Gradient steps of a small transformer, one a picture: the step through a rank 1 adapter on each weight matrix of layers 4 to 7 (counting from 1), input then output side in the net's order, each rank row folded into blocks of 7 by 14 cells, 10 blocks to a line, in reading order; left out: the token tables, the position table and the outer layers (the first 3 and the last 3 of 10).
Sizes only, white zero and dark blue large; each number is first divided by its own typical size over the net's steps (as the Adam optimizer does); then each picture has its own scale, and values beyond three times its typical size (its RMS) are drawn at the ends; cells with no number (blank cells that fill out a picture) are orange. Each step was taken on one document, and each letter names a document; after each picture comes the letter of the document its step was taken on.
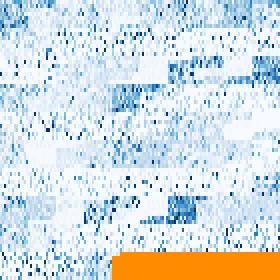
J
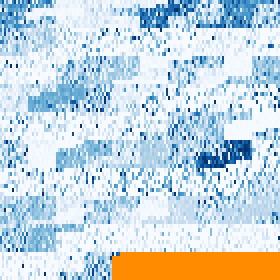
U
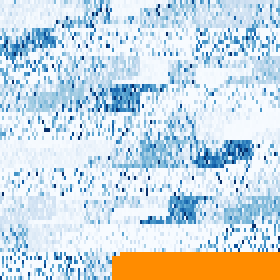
U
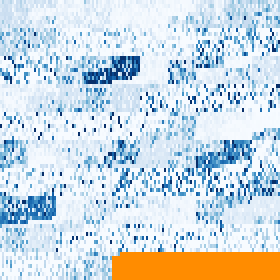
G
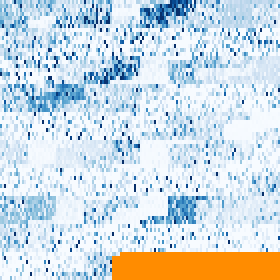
J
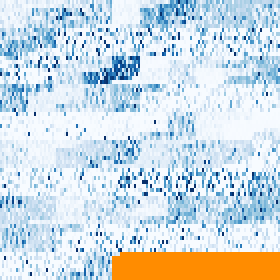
J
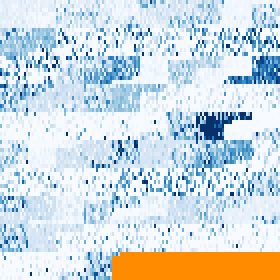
J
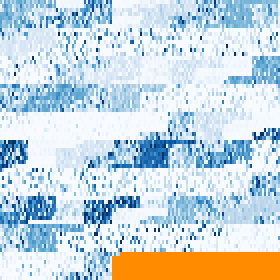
J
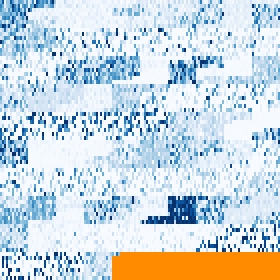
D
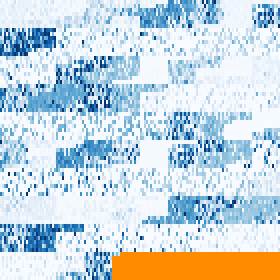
G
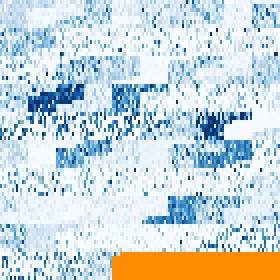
D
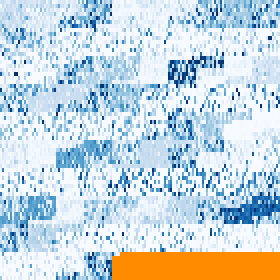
G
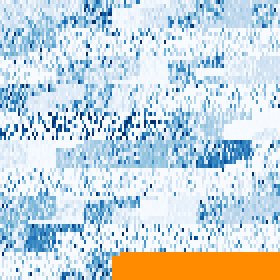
G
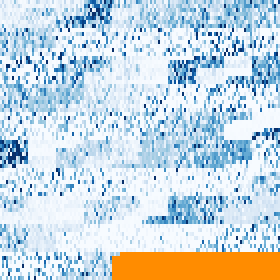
D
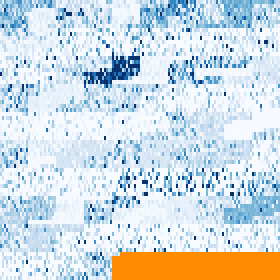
J
